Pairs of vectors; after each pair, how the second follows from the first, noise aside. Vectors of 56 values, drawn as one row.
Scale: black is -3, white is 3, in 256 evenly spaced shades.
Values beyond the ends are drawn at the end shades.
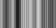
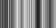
reversed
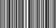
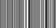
partly zeroed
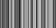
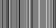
partly zeroed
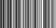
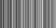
shrunk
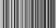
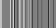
partly zeroed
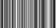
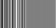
partly zeroed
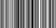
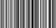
copied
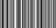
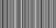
shrunk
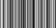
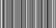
partly zeroed
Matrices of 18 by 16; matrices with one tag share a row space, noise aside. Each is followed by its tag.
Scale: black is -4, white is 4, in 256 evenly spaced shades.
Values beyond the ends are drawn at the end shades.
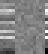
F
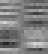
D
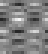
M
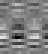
M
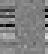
F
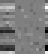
F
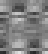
M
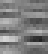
D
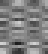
M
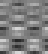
M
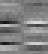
D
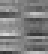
D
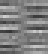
D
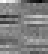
D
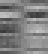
D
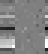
F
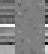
F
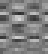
M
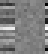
F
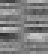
D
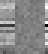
F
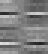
D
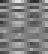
M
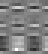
M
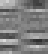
D
